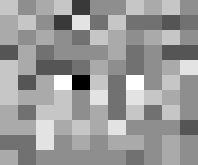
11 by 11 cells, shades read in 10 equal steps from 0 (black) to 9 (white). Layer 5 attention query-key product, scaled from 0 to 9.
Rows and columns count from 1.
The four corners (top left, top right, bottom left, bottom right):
7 5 6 5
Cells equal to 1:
0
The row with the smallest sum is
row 4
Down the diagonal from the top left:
7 7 6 5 4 7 4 7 5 6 5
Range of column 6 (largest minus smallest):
4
